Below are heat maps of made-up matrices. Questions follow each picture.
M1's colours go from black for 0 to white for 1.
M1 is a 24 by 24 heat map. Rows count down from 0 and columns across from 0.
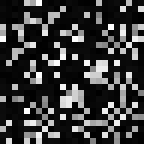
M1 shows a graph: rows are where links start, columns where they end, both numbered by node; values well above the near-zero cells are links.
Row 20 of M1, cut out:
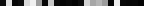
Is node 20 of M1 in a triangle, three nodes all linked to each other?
yes
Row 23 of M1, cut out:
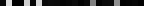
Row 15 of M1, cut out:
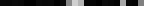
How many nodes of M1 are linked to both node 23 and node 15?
0
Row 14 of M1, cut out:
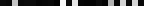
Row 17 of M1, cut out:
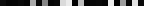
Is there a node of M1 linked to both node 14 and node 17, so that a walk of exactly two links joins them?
yes
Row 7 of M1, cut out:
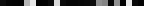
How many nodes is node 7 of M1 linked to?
7
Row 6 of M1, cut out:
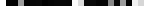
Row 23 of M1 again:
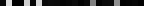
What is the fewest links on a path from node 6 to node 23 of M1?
1
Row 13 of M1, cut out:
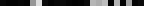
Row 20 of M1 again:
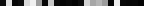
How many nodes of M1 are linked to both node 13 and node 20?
6
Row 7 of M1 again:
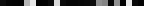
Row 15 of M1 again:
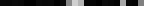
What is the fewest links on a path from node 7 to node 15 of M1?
3
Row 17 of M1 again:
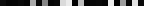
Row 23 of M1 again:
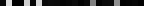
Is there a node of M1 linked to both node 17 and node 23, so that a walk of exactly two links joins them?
no
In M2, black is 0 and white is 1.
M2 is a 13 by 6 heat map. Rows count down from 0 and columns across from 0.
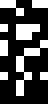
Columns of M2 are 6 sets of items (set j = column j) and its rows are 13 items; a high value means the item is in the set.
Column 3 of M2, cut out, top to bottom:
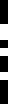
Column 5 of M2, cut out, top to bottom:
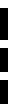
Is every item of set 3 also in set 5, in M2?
no
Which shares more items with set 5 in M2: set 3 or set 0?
set 0
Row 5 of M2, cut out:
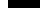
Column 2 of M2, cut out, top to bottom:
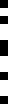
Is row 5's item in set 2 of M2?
no
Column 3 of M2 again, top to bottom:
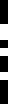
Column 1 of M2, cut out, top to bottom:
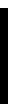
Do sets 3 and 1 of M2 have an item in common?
no
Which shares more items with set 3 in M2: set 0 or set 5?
set 0
